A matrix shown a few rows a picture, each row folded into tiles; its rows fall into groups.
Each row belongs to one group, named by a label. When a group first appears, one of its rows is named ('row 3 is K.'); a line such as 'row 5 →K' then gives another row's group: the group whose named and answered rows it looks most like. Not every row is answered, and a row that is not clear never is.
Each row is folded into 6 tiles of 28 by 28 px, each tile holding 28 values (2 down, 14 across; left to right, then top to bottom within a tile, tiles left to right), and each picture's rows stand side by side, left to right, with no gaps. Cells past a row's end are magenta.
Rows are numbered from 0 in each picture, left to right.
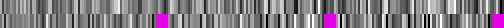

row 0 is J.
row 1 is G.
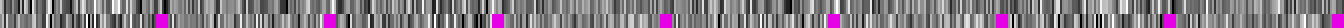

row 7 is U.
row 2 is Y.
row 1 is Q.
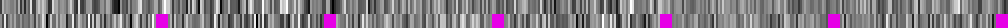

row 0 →Q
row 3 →Y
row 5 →J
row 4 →G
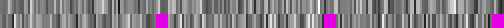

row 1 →G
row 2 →J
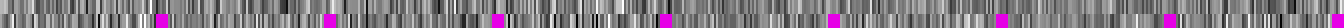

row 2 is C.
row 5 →U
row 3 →J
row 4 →Y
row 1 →Q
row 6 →U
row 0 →G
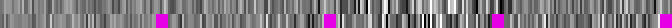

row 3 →Y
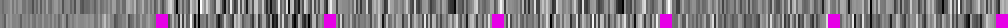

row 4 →Y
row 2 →Q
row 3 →Q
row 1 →C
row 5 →C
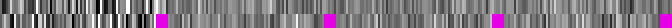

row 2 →Y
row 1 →U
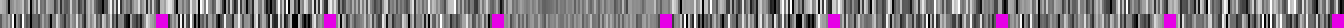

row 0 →C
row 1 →C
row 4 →C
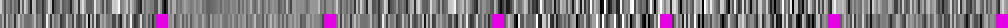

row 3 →Y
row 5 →C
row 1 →G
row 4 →C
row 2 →J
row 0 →J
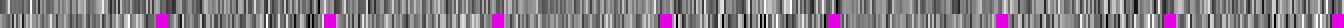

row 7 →G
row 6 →G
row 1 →Y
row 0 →U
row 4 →J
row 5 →Q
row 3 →G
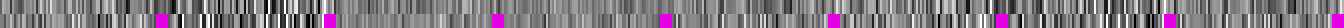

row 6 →Y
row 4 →Q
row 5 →G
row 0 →G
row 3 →G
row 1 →Y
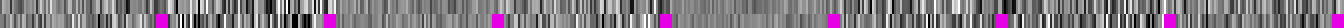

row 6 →Y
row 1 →C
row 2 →Q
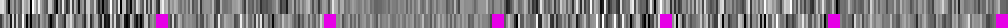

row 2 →G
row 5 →U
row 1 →Q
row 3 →Y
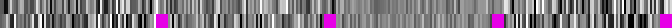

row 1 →J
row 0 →Y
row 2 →G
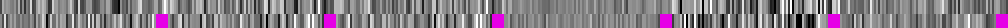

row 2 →G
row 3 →G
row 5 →U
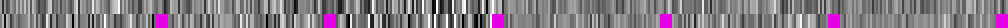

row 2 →Y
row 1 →G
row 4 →U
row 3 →Q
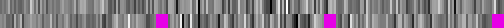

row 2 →U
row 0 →U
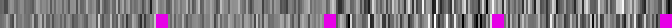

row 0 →Y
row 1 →Q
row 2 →Y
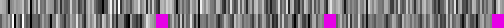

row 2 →C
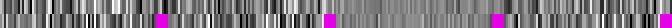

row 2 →G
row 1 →Y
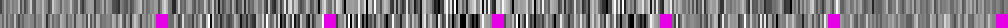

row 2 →C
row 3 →C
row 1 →Y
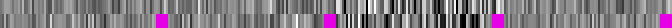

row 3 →Q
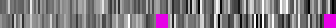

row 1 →J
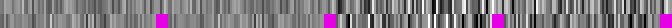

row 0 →Q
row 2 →Y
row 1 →Q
